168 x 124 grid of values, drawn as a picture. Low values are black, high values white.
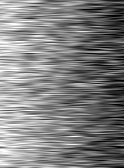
Average level on the scale: 50%. Grain: streaks across. Slope: up to the left.
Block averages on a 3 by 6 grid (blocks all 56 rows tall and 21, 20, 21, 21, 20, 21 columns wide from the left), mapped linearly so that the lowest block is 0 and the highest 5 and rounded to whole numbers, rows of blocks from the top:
543210
543210
543210
